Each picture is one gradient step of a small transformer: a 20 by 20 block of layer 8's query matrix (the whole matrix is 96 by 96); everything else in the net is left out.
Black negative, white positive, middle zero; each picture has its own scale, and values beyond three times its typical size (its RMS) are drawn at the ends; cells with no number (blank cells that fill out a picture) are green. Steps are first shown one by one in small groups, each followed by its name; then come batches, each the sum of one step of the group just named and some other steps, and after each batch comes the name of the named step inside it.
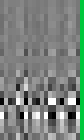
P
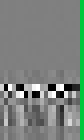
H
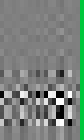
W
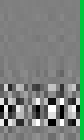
W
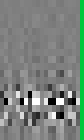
W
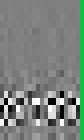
W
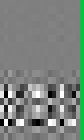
W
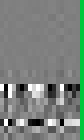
W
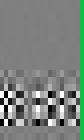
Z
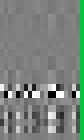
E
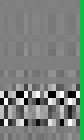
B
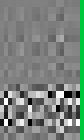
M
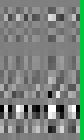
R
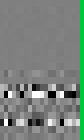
M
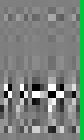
R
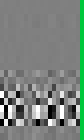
Z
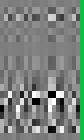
R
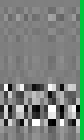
R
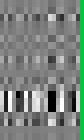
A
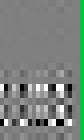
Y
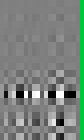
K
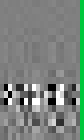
K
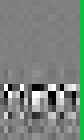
A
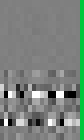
K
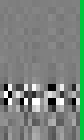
A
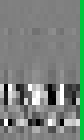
A
